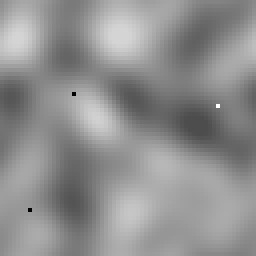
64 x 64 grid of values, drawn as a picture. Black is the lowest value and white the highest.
The bottom right is the smoothest part. Three lone cells stand out: one far higher and two far lower than their neighbours. There is no seam. No single row or column stands out from its neighbours. The ninth with the lowest average is the middle right. No overall slope runs across the table.
